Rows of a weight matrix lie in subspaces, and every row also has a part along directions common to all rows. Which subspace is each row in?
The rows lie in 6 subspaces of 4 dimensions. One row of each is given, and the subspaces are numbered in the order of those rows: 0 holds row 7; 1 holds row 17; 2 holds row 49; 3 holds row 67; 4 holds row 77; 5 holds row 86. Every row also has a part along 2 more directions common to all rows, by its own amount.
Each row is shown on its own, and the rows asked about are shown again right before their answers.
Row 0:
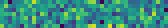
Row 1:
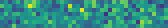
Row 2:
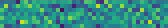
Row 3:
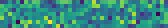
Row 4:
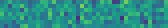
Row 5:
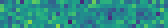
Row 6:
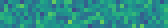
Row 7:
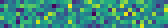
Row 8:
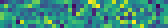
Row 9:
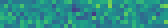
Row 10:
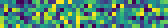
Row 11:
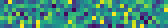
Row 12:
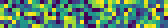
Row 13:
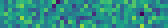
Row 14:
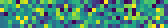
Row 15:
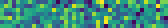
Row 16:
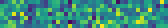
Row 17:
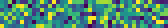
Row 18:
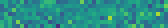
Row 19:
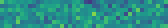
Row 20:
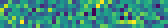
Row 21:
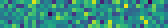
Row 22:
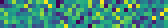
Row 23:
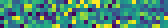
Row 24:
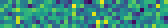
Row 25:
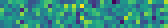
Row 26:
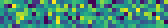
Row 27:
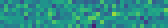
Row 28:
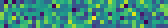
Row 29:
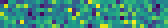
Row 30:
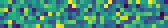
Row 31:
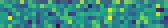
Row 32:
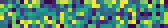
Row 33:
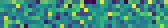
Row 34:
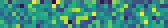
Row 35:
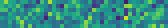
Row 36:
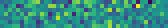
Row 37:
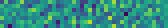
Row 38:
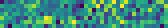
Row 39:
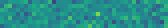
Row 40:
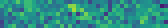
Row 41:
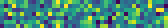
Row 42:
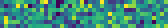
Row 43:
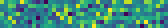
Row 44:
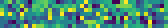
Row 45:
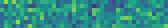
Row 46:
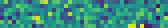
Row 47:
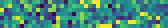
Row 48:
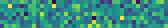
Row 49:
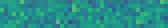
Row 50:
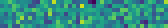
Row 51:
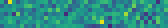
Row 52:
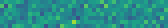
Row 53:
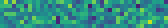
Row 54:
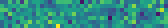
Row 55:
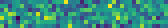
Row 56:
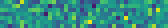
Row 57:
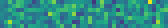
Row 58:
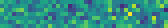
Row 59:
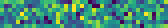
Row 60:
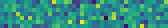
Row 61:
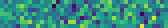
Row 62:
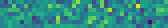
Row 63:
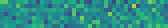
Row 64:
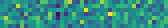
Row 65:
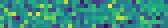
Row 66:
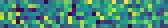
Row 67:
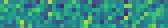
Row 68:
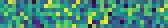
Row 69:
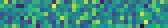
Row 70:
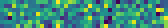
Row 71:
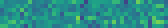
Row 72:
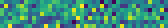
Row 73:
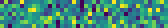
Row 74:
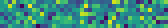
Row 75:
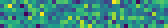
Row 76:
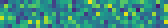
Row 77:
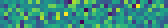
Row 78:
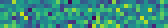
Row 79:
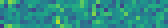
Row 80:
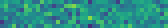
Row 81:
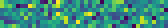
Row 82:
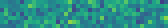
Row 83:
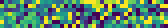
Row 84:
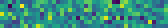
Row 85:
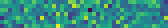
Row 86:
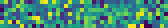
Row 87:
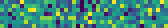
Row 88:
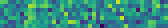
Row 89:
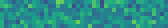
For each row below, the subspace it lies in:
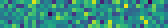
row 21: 4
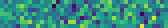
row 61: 0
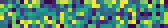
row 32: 5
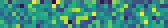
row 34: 0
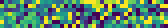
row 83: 0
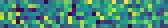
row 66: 5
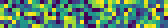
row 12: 5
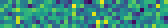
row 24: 5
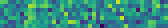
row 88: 2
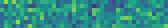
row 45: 4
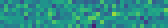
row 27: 0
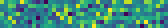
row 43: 5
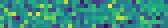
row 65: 2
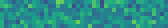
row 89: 4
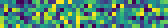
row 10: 0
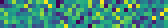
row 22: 4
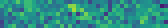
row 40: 0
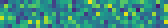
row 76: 1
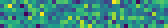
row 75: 1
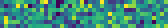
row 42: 4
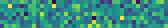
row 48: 1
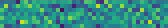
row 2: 3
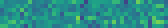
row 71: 1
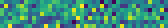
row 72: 3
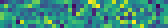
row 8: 2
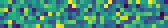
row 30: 2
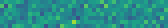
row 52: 3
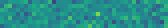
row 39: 1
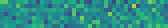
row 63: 4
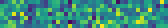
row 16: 2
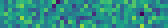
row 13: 0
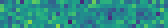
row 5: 5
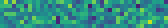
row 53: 4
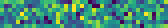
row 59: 1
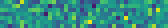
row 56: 3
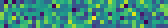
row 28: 4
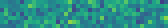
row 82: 2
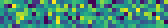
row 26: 1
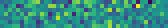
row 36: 4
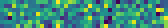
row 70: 5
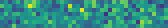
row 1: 0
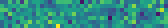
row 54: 5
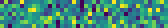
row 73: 3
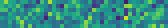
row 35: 3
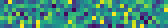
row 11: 3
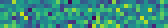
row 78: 2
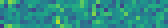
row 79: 3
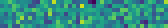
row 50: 1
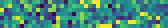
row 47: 2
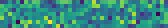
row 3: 5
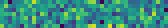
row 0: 3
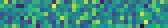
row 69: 0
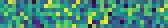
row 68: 4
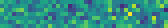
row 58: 0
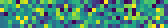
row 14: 3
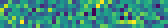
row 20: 2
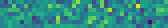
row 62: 4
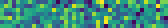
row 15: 5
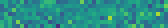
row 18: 5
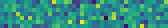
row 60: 1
